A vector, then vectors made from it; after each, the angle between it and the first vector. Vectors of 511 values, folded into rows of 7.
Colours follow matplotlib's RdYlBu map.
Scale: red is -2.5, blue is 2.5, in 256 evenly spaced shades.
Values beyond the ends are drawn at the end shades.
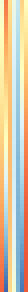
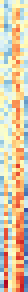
nearly opposite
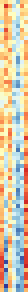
nearly parallel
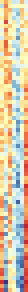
nearly parallel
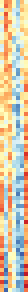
nearly parallel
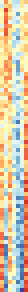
nearly parallel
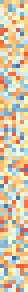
orthogonal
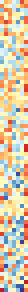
partly aligned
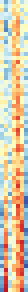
nearly opposite
